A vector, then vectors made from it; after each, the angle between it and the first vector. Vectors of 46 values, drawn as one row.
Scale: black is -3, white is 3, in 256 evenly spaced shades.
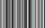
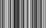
partly opposed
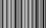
partly opposed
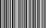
partly aligned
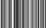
partly opposed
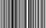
partly aligned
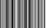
nearly parallel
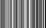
nearly opposite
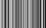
partly opposed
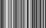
nearly opposite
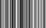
partly aligned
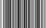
partly aligned
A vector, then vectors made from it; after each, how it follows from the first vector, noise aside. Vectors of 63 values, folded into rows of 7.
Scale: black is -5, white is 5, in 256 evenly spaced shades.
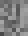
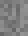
shrunk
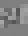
partly zeroed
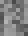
wrapped around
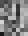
scaled up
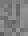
shrunk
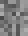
wrapped around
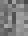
wrapped around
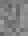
shrunk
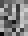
scaled up
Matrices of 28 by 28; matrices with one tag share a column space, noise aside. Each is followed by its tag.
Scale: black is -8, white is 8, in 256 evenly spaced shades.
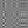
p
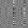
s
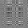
s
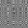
s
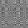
s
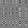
s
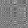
s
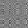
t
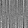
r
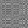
t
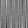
r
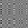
t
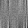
r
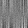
r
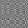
t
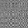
p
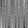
r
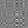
p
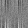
r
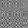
p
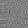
t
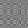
t
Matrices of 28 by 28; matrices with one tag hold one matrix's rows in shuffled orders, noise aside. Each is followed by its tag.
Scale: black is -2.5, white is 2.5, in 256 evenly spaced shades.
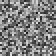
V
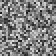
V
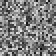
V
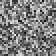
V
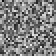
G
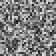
G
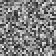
G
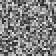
V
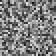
V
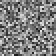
G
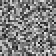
V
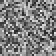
G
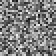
V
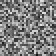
G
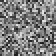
G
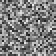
V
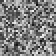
G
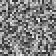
V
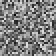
G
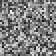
V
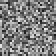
V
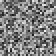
G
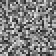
V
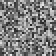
G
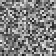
G
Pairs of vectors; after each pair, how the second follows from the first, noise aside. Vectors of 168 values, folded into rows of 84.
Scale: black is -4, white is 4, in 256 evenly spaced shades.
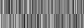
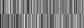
negated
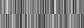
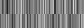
negated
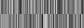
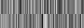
copied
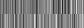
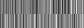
copied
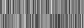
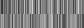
wrapped around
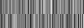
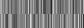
negated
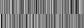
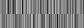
wrapped around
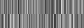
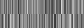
copied
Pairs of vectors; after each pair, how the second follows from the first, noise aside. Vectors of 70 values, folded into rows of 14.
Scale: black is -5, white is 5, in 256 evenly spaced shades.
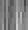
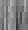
negated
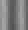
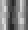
scaled up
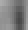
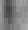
reversed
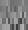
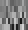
scaled up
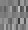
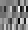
scaled up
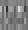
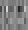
negated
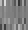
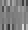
reversed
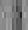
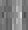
negated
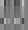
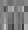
reversed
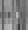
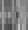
negated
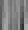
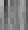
reversed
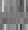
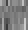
reversed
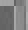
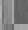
reversed
